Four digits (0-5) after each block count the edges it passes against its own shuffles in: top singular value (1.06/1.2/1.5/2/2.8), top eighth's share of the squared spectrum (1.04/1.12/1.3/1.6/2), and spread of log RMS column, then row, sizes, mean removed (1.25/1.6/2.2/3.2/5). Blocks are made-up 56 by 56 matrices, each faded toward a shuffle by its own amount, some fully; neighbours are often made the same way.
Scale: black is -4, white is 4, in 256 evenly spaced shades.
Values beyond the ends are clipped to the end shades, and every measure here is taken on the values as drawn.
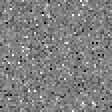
0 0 0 0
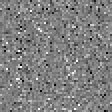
0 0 1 0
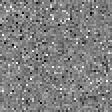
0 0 0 0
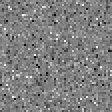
0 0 0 0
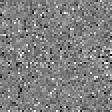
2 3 1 1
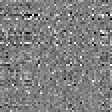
4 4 2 3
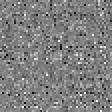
3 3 1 2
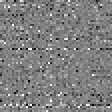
4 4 2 3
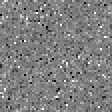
1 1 0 0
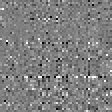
4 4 2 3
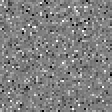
0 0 0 0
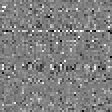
4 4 1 2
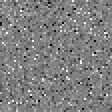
1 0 0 0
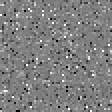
0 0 0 0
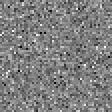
0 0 0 0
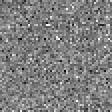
1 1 0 2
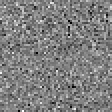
1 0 0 1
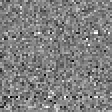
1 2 0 2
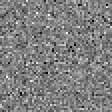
1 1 0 1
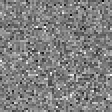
0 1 0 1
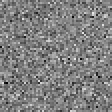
0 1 0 2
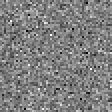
0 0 0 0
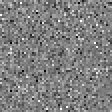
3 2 0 1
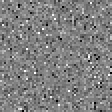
2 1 0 0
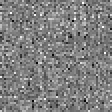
3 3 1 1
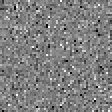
2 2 1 0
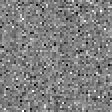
2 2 0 0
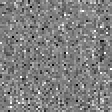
3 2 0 1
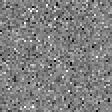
2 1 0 0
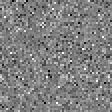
2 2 0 1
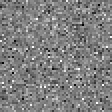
3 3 1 1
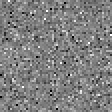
2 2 0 0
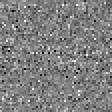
2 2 1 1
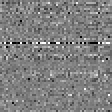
4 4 0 3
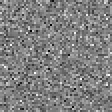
2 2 0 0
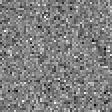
1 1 0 0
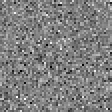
2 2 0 0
